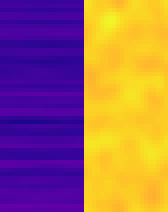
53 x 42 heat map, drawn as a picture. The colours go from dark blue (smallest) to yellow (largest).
It is made of 1 by 2 panels. Panel 1,1: very low, streaked across, faint in contrast. Panel 1,2: very high, blotchy, faint in contrast.
